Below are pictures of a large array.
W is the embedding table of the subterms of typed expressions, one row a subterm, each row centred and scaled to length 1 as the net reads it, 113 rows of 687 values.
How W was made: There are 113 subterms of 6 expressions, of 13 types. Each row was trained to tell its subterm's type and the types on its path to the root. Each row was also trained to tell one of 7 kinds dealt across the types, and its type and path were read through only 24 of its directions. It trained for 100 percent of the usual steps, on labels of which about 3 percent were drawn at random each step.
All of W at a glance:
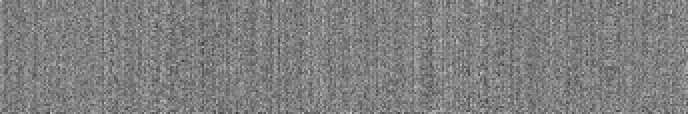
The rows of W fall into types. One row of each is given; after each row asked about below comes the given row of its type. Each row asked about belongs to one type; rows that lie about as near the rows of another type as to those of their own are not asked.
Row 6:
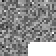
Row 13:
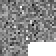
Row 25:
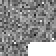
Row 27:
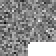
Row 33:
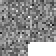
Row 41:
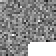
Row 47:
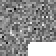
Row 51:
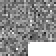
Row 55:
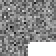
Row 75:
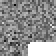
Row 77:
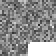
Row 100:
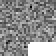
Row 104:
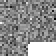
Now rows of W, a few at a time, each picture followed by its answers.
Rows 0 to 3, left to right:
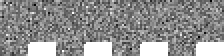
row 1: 33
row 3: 55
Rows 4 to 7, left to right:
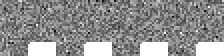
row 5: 27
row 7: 27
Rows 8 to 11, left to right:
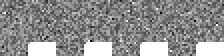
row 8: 100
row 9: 41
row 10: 100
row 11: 41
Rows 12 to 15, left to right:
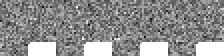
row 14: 33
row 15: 104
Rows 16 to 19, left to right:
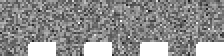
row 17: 100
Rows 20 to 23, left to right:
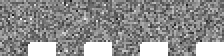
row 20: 51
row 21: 13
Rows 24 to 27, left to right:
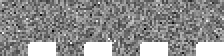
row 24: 75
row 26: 6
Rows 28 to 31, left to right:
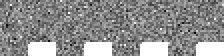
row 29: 55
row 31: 41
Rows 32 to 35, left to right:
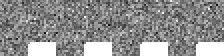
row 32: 6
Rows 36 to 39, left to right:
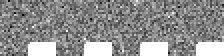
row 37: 77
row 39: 33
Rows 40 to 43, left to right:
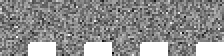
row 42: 33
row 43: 55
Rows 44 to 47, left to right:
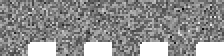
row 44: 27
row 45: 100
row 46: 13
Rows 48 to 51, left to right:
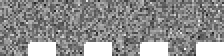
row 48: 41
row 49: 6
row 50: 100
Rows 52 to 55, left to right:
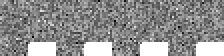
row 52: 75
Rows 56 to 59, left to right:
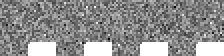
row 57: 75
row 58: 13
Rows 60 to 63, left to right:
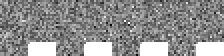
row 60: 6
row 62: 75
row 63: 47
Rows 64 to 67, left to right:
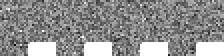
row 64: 51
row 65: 41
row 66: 55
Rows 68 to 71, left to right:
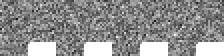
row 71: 13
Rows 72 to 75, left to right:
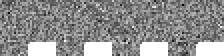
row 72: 100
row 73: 100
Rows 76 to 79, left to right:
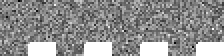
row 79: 47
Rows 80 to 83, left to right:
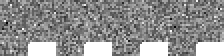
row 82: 47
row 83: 51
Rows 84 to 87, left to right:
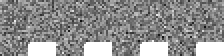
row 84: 75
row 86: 75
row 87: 41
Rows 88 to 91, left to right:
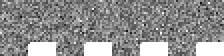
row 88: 13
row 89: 6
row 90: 33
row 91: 27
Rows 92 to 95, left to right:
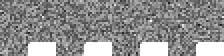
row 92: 47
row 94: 75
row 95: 41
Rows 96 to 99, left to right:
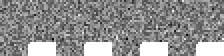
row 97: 55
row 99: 13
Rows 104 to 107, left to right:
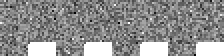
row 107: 51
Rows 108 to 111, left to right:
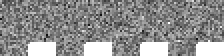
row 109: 27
